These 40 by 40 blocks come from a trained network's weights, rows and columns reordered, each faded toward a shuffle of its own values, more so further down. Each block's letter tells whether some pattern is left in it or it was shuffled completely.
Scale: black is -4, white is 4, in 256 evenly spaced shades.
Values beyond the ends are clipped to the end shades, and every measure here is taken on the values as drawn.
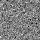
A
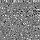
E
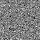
A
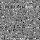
E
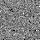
E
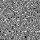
E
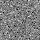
A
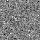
A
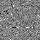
E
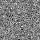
A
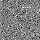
A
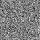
E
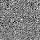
E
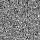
A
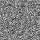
E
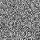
E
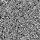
A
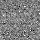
E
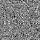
E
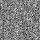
E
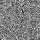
A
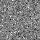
A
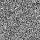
E
